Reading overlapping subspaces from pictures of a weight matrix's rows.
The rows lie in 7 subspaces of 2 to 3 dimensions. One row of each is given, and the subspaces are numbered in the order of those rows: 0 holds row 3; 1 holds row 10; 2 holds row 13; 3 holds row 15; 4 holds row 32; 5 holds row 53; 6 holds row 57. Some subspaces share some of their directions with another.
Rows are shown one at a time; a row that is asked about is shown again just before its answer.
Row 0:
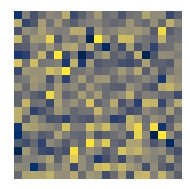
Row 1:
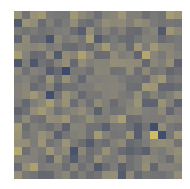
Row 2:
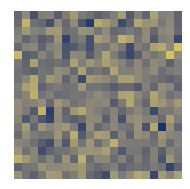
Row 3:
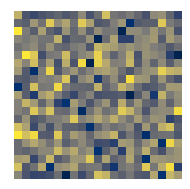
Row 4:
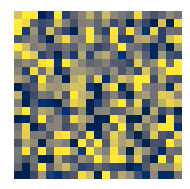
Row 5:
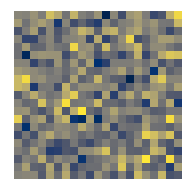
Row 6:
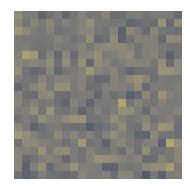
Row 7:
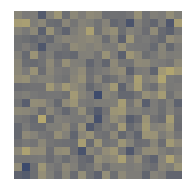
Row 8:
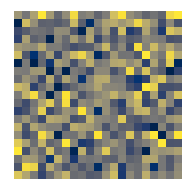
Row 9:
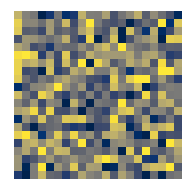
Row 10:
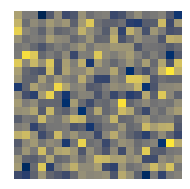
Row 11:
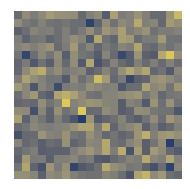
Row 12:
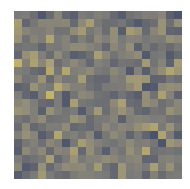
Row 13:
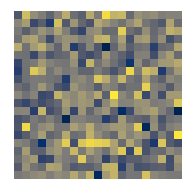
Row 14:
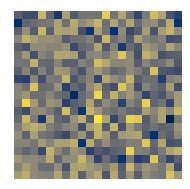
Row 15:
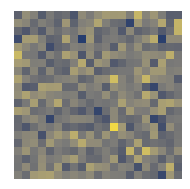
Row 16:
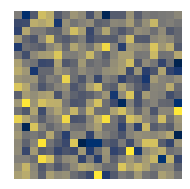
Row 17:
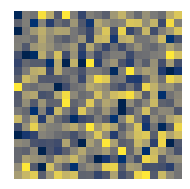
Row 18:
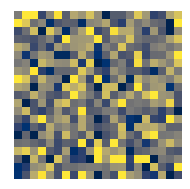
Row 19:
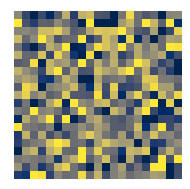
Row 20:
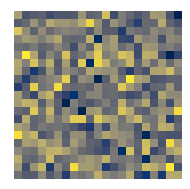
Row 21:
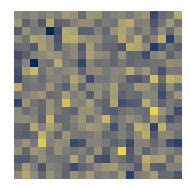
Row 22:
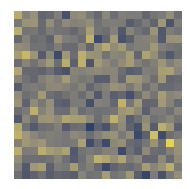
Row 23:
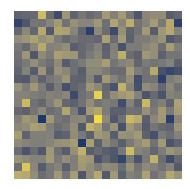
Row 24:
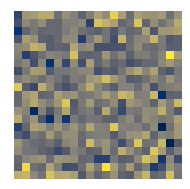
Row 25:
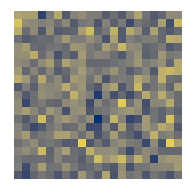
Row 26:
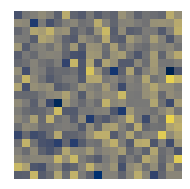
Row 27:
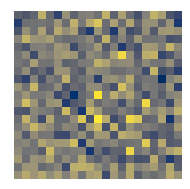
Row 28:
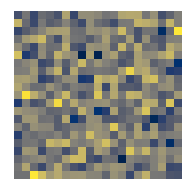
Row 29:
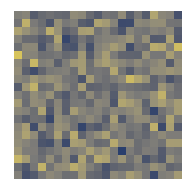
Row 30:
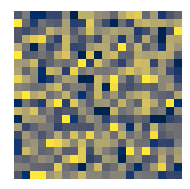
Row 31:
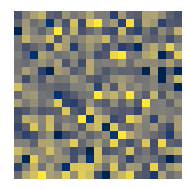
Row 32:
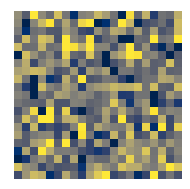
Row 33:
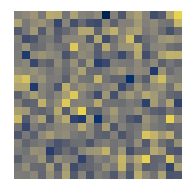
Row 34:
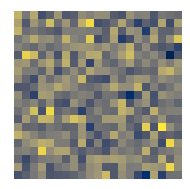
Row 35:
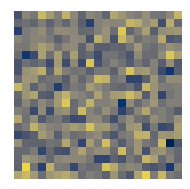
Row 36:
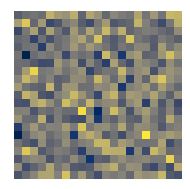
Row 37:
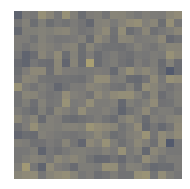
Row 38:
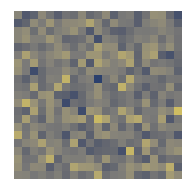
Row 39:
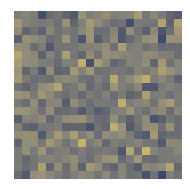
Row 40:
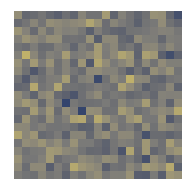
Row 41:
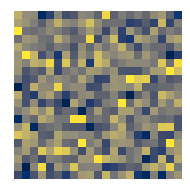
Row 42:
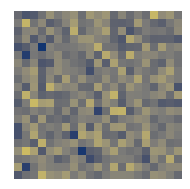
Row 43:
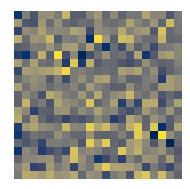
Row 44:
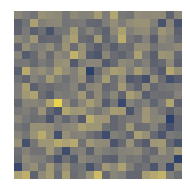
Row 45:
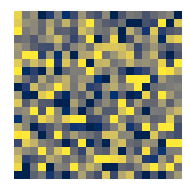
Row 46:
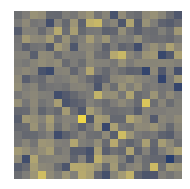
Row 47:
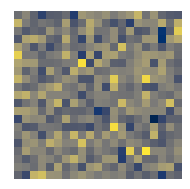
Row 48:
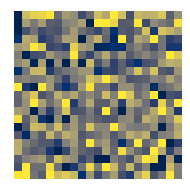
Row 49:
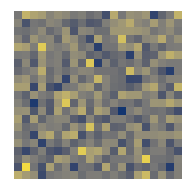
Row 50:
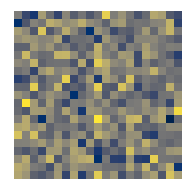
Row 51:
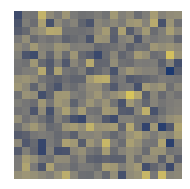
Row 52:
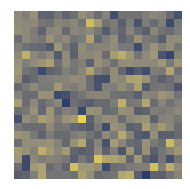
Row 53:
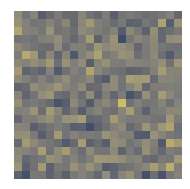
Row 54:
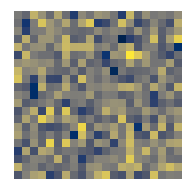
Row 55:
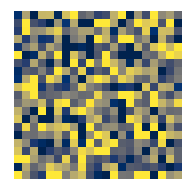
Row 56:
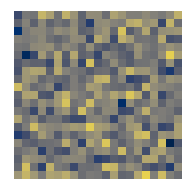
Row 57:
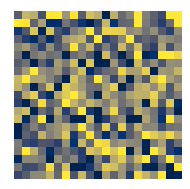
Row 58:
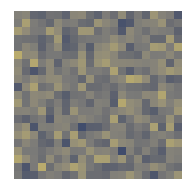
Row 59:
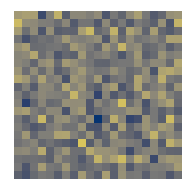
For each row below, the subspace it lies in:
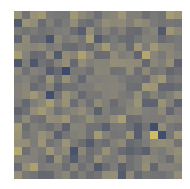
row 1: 1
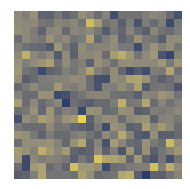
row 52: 0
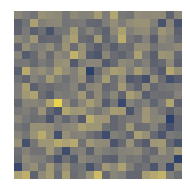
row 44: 5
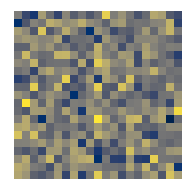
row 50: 0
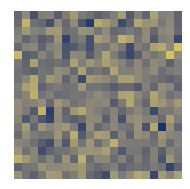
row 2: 4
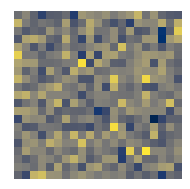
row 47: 3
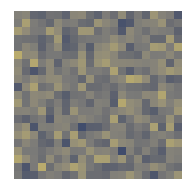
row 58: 4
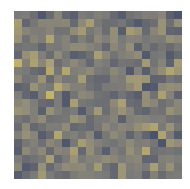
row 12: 1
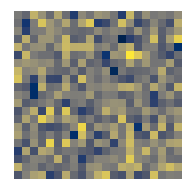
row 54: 4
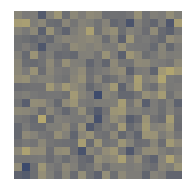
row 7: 6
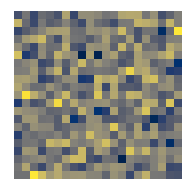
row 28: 3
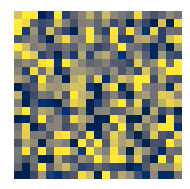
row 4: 2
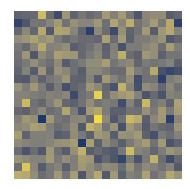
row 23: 6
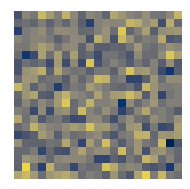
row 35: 6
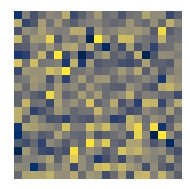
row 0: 1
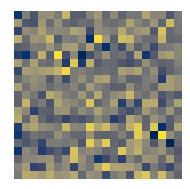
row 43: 1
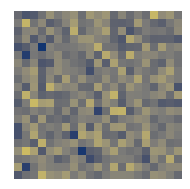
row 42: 6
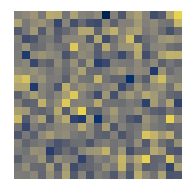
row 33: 2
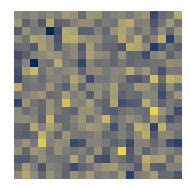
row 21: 4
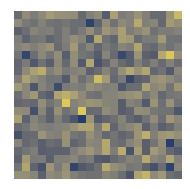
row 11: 0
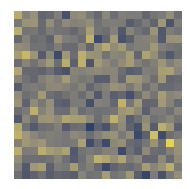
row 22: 1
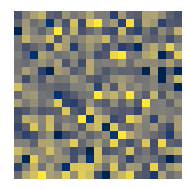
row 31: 0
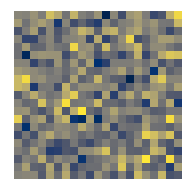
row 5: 2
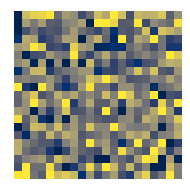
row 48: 3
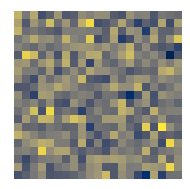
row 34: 4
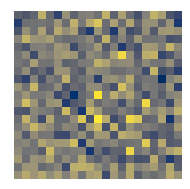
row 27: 0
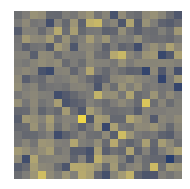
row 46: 0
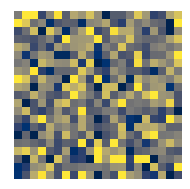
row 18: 0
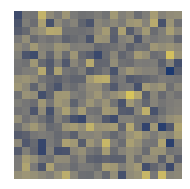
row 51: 4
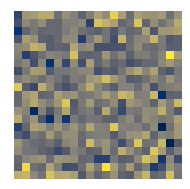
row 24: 3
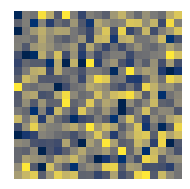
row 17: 5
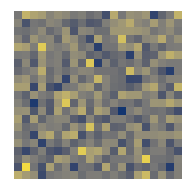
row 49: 6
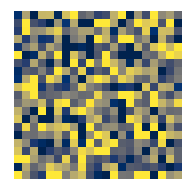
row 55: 4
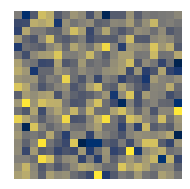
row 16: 2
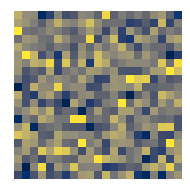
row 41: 2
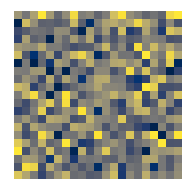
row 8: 1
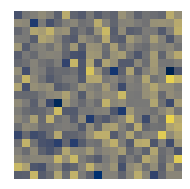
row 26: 5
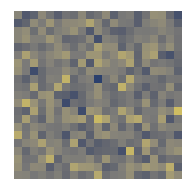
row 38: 2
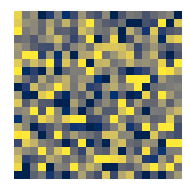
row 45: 5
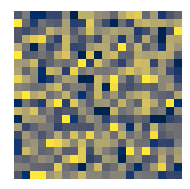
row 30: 3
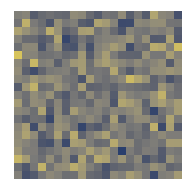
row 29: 4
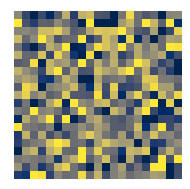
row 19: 3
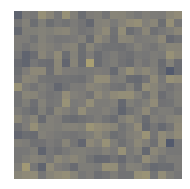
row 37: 5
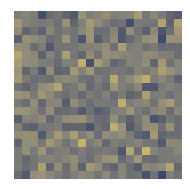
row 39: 3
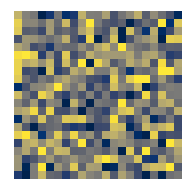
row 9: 3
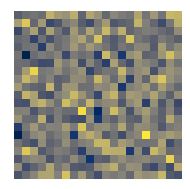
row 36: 6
